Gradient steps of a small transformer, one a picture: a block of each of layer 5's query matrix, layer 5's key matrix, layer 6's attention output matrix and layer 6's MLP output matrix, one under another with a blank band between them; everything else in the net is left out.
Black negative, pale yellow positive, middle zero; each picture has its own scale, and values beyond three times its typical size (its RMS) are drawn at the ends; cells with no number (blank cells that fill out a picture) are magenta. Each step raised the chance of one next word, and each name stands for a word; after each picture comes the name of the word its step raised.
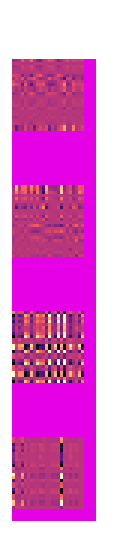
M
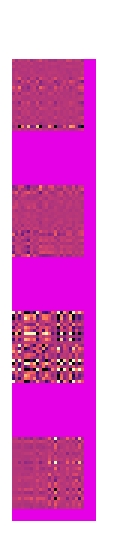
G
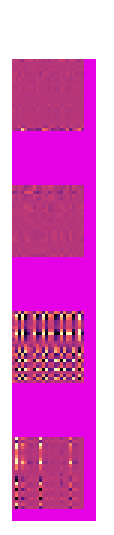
G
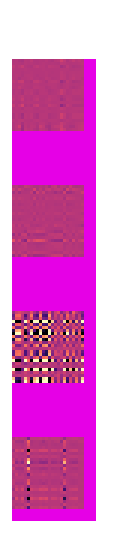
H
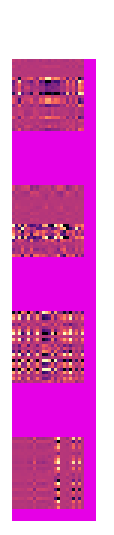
G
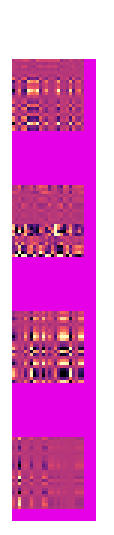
M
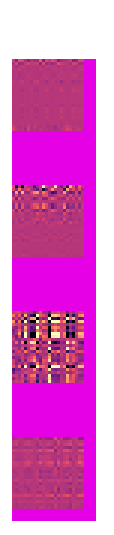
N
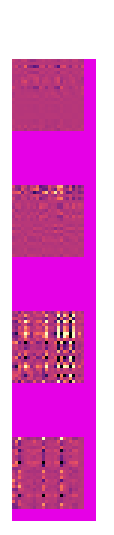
N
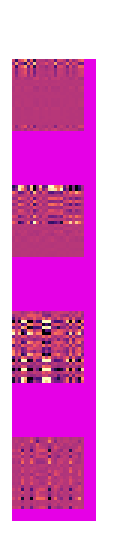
H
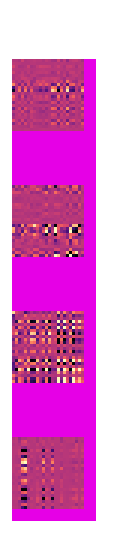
H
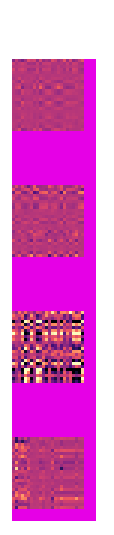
H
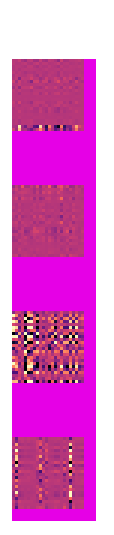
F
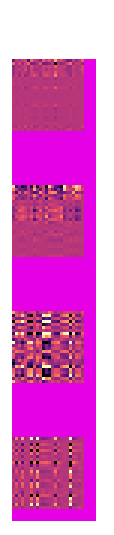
N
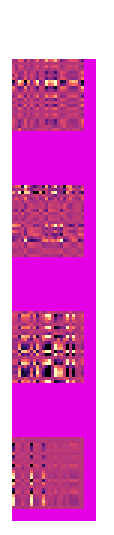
M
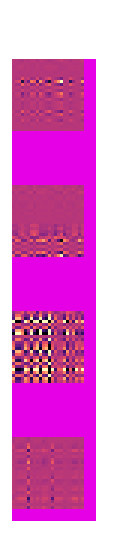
H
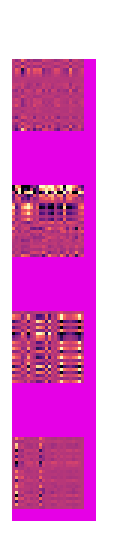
N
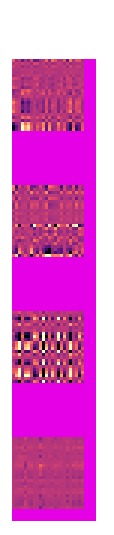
M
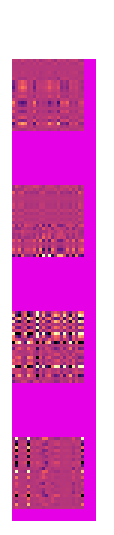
N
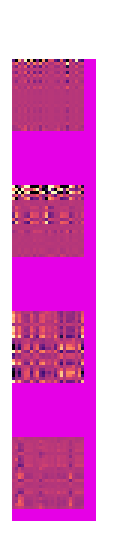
M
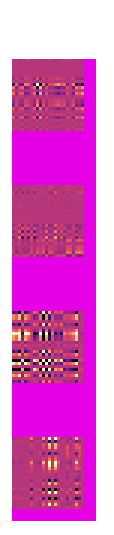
G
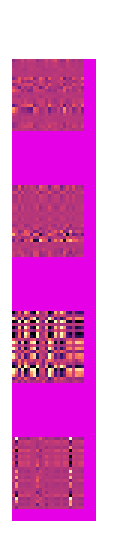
N
